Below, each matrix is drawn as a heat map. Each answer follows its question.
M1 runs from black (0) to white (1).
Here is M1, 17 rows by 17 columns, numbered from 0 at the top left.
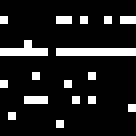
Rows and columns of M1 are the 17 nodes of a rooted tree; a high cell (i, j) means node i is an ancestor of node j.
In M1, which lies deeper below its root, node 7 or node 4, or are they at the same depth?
the same depth
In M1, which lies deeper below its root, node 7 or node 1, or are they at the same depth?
node 7
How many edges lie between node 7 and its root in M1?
3
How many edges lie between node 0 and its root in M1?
3
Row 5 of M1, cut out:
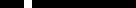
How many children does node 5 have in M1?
1
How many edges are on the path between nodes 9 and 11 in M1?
1
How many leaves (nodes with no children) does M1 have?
8
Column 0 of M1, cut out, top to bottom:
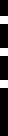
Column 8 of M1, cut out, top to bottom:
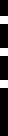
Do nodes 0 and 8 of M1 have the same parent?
yes
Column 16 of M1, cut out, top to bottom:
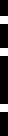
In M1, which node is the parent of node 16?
13
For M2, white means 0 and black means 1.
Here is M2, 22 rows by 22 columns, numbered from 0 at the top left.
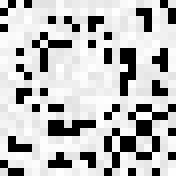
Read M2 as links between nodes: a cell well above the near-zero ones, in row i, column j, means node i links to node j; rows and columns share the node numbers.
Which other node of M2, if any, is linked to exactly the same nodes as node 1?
none
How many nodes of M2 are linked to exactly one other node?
1
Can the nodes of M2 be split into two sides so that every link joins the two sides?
yes
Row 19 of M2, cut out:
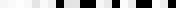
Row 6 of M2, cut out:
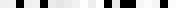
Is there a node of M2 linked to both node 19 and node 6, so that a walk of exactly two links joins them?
no
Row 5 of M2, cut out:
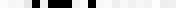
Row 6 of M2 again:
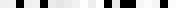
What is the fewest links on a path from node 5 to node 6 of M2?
1
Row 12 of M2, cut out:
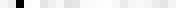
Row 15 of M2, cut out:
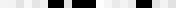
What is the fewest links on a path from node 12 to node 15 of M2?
3
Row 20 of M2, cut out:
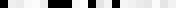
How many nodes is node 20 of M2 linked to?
6
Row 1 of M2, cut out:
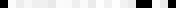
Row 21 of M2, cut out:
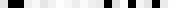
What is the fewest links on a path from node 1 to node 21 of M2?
1
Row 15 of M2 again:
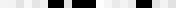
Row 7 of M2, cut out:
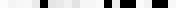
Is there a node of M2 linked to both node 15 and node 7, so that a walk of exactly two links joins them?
no
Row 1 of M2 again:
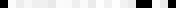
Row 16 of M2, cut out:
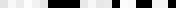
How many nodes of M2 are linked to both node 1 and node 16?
3
